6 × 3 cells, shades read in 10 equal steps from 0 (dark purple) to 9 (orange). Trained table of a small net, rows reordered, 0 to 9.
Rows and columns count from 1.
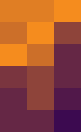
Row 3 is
9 7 2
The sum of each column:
31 34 18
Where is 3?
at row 4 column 1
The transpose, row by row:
8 7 9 3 2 2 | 8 9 7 4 4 2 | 9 4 2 2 1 0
